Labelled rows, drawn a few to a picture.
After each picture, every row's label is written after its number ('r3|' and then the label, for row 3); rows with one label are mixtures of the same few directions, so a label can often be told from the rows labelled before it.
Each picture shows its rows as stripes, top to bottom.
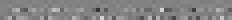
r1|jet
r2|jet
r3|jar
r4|jet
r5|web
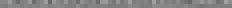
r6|jet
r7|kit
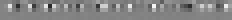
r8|jar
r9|jet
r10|jet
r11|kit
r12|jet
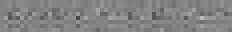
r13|web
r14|web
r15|jar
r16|jet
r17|kit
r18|kit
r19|kit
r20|jar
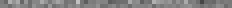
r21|kit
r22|jet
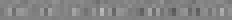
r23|jar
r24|jet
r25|web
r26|web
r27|jar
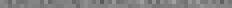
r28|web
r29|kit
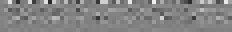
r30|jet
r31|kit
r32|kit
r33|jar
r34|jar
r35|jet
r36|kit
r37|kit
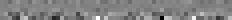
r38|jet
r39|kit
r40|jar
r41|kit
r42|jar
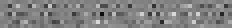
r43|jet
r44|jet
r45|web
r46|web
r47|web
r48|jar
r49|kit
